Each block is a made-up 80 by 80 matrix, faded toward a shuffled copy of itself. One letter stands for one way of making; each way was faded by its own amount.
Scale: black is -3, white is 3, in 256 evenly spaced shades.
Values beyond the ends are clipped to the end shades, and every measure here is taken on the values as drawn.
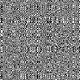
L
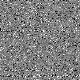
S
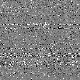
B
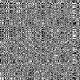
L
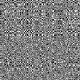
L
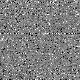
S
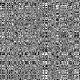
L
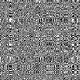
L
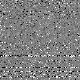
B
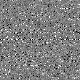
S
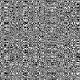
L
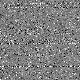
S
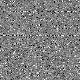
S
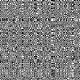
L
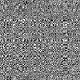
L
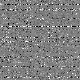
B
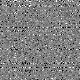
B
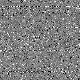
S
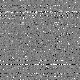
B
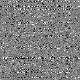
B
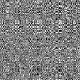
L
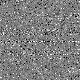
S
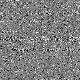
S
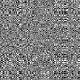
L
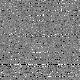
B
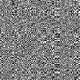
L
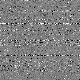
B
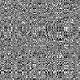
L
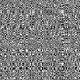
L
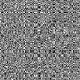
L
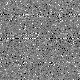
S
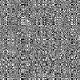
L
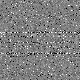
S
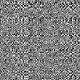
L
